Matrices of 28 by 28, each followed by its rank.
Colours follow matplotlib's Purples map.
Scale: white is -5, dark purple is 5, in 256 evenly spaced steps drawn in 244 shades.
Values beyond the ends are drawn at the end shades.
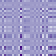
one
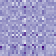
three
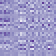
three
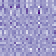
three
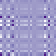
one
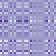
one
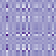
one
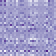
three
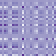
one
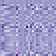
three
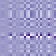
one
